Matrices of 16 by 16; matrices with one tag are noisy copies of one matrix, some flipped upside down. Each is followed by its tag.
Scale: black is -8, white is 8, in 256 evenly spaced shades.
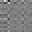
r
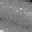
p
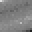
p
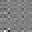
r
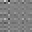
r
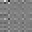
r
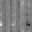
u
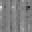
u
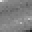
p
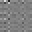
r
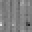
u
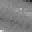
p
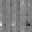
u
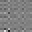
r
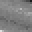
p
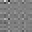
r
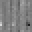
u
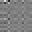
r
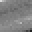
p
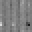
u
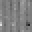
u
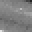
p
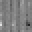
u
